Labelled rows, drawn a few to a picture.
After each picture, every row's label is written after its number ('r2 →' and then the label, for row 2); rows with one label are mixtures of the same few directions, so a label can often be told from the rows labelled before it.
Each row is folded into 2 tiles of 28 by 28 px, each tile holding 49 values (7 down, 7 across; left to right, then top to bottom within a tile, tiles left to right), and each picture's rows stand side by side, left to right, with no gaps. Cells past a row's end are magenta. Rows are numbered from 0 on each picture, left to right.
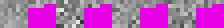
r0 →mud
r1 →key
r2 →key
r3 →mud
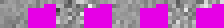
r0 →mud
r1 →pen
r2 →mud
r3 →mud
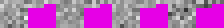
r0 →key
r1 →mud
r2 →key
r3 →mud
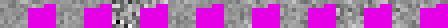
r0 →pen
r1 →mud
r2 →mud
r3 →mud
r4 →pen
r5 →pen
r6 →pen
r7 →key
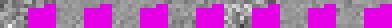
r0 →key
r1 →key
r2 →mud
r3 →mud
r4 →pen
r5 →pen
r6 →pen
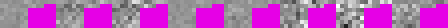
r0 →pen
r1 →pen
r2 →pen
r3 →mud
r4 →mud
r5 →pen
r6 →key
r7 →pen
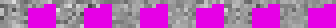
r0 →pen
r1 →pen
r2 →pen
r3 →mud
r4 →pen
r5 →pen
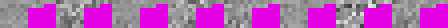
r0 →pen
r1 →mud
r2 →mud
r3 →pen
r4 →mud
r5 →pen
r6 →pen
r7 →mud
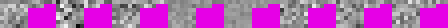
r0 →pen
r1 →key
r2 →pen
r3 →key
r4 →pen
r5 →pen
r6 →key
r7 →mud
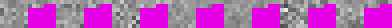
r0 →pen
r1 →pen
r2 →key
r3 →key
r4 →mud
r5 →key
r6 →pen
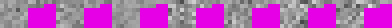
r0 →mud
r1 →key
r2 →key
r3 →pen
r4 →mud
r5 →pen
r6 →pen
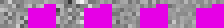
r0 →key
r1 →pen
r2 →mud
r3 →mud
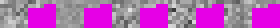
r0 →mud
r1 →pen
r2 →mud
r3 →key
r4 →pen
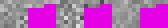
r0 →key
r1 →key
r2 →pen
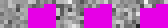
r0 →mud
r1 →pen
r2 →pen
